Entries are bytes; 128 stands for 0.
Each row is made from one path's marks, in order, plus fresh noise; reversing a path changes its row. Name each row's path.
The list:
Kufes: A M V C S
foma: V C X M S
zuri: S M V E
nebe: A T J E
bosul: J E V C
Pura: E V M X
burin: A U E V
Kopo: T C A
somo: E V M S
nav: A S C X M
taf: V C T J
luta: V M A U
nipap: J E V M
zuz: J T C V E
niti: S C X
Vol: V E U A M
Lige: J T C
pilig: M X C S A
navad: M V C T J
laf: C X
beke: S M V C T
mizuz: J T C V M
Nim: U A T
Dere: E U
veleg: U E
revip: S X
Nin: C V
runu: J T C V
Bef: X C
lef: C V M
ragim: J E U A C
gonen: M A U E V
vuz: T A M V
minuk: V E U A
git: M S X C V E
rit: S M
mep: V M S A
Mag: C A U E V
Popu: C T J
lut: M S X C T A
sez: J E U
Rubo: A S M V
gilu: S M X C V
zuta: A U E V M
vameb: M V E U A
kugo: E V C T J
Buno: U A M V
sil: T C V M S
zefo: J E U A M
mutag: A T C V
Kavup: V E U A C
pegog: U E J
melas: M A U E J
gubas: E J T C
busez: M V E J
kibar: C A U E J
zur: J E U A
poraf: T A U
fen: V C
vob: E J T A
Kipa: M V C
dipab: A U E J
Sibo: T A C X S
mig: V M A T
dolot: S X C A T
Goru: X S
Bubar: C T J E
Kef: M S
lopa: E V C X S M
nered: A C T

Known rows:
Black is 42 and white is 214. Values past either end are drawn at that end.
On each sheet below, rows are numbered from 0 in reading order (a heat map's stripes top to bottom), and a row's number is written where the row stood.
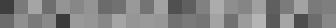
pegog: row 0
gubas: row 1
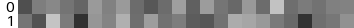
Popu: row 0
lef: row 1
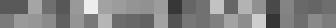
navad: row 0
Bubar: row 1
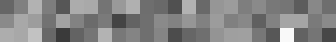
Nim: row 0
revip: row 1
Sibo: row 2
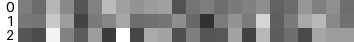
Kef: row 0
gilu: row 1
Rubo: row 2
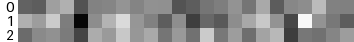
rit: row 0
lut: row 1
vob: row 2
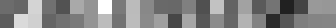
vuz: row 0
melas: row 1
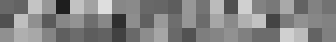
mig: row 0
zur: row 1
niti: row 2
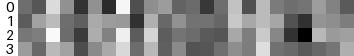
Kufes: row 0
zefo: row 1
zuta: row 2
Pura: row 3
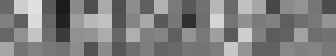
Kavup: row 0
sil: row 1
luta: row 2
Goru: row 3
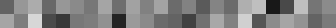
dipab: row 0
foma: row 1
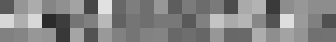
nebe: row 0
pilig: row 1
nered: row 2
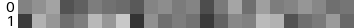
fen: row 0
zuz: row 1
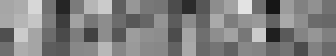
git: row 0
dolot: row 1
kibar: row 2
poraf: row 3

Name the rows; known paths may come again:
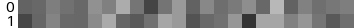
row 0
Popu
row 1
taf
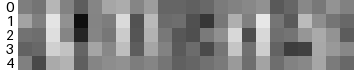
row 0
Kef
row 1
lopa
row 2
mep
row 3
zuri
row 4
rit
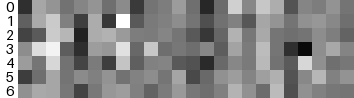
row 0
bosul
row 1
mutag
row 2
beke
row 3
gonen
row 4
nav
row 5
pegog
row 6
Kopo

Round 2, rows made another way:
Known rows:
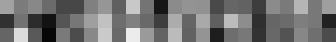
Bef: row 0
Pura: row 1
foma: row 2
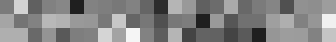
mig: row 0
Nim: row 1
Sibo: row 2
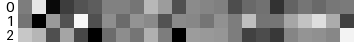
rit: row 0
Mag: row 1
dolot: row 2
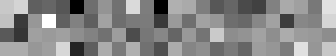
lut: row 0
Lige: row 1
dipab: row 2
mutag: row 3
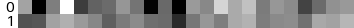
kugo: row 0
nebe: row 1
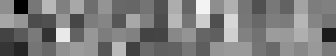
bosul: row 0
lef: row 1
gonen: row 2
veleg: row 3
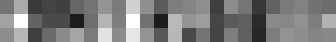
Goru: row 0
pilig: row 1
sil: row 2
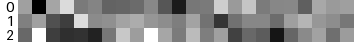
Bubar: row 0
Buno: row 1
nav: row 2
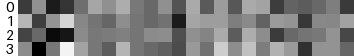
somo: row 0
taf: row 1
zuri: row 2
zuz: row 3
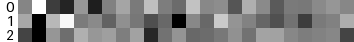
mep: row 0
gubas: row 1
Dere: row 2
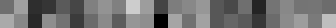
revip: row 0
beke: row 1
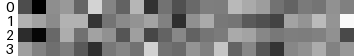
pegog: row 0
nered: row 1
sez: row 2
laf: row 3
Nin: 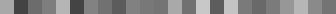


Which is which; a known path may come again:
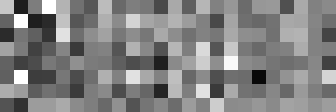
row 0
runu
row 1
Rubo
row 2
zuta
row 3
lef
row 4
busez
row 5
Kufes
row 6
Kipa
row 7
dipab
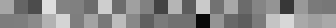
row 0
mizuz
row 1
poraf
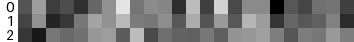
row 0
lopa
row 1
somo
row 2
veleg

